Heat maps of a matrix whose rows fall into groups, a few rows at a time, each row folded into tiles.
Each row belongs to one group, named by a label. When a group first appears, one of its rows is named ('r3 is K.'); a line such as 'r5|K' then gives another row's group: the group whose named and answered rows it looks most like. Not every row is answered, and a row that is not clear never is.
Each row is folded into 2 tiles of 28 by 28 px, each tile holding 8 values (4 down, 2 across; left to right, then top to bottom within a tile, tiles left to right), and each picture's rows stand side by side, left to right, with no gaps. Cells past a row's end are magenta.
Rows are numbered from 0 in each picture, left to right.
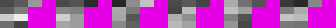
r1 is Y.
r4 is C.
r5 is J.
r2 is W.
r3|Y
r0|J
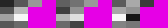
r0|J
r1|J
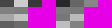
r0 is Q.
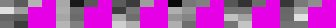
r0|C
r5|J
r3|W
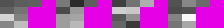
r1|Y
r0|Y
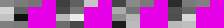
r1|J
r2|Q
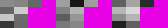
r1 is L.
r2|Q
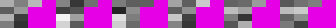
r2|Y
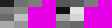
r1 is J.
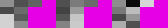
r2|L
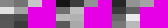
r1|J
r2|J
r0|C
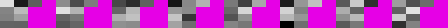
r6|Q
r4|L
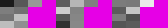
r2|L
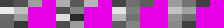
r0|C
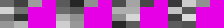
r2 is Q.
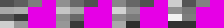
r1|C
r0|W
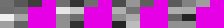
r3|W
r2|Q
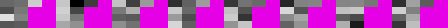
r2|L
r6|C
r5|Q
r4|W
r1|Y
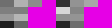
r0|Q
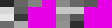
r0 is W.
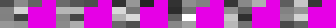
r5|Q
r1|W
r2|Q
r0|W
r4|W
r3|J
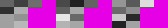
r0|Y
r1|Y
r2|L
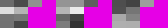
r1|C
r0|C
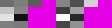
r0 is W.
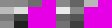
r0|C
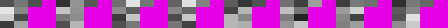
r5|W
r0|W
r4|Y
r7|J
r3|Q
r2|Q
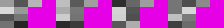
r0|C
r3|L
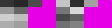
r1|L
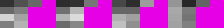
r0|Y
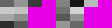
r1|L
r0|Q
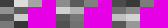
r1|C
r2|J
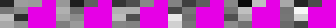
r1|Y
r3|Y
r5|L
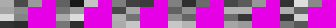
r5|Q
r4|W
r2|Y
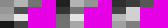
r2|J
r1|J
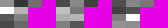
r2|J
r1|Q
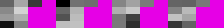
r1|J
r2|C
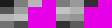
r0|J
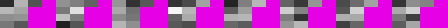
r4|J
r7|W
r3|C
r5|W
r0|Q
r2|Y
